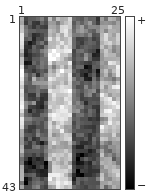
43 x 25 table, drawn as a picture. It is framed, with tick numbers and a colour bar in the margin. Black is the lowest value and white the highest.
Ninth with the lowest average: bottom left. Average level on the scale: 50%. Grain: streaks running down. Stripes: upright, repeating 2 times.
